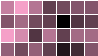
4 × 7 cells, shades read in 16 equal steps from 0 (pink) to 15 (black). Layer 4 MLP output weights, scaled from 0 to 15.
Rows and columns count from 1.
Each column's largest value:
7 8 10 9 15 11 9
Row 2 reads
7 5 8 9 15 10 9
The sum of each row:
38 63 35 60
